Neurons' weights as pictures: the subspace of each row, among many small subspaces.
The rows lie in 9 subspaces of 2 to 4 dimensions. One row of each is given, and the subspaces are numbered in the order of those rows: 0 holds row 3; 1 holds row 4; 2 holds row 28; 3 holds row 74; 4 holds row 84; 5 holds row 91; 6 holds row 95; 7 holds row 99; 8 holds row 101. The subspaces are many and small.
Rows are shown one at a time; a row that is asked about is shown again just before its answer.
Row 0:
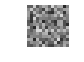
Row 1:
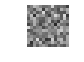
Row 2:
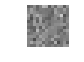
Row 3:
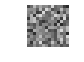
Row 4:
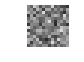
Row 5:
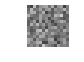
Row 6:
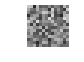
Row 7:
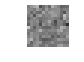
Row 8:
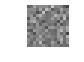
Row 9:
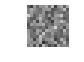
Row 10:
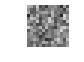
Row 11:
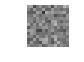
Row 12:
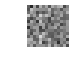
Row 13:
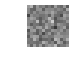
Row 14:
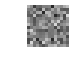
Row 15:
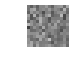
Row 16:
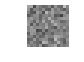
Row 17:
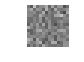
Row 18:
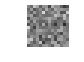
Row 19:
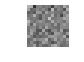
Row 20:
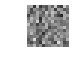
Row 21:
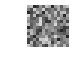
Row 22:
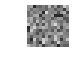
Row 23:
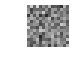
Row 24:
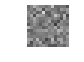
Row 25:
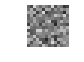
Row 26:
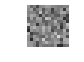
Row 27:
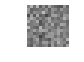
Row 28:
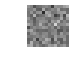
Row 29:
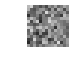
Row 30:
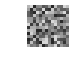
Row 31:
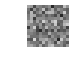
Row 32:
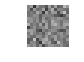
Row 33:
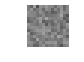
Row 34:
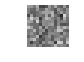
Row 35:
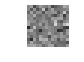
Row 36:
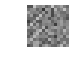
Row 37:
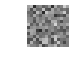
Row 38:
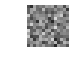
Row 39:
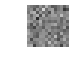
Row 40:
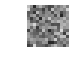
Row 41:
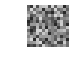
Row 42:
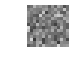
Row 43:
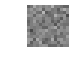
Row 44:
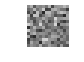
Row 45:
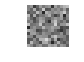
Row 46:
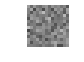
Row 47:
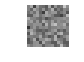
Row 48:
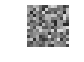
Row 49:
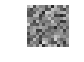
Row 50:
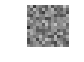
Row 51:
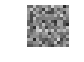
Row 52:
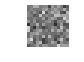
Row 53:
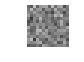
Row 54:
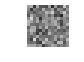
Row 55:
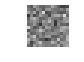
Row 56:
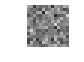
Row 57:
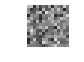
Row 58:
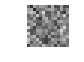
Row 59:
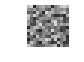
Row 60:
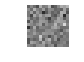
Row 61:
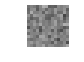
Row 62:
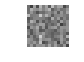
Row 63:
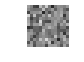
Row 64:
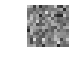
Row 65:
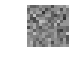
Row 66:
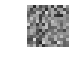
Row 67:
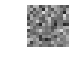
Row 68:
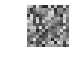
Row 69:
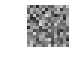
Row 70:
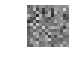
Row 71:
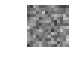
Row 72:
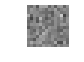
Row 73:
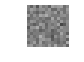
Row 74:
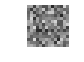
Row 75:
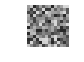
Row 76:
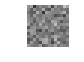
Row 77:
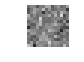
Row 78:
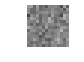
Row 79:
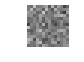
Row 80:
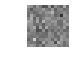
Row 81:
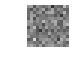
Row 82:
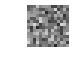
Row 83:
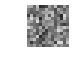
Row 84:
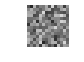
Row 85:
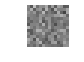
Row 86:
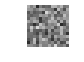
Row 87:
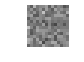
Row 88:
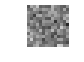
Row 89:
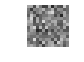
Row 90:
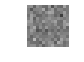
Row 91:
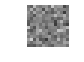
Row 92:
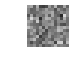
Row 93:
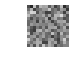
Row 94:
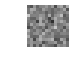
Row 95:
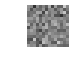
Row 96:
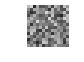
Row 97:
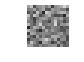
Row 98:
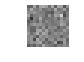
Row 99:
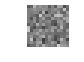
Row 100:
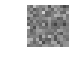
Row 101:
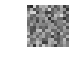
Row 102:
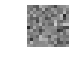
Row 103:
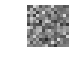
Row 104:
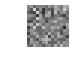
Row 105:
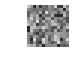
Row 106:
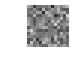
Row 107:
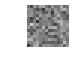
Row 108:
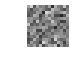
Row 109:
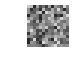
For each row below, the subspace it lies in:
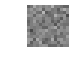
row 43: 2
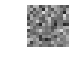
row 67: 6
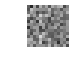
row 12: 0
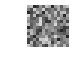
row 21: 8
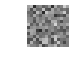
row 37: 1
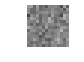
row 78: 1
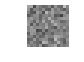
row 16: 1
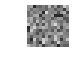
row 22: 7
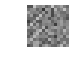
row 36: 8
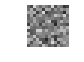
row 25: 1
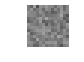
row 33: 7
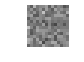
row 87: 7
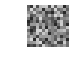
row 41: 5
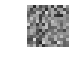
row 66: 6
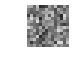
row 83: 5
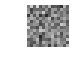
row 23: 0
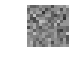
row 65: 0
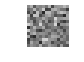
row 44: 4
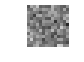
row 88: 6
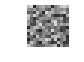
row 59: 4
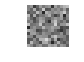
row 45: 1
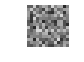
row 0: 3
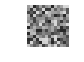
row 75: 1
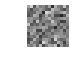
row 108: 4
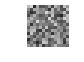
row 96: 8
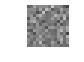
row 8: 0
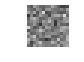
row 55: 4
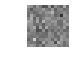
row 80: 3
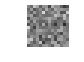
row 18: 7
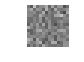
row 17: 6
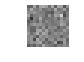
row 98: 5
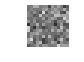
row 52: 7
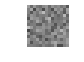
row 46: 6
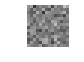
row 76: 1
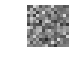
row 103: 8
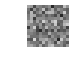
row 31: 3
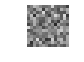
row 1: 2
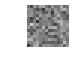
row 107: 8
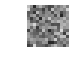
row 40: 8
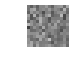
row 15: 2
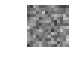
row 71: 4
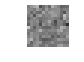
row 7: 6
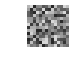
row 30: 1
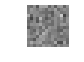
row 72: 5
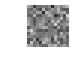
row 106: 2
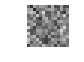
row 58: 8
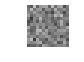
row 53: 5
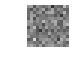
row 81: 3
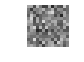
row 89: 3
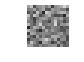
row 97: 4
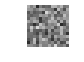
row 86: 0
